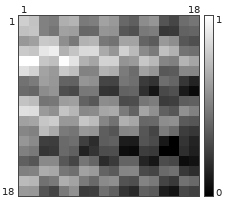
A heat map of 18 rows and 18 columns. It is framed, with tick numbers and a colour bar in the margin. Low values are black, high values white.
Slope: up to the top left. Ninth with the lowest average: bottom right. Ninth with the highest average: top left. Average level on the scale: 50%. Odd rows or columns: none. Stripes: horizontal, repeating 3 times.
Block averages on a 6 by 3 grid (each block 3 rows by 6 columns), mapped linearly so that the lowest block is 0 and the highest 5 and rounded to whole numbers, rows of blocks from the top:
432 | 543 | 321 | 432 | 210 | 321
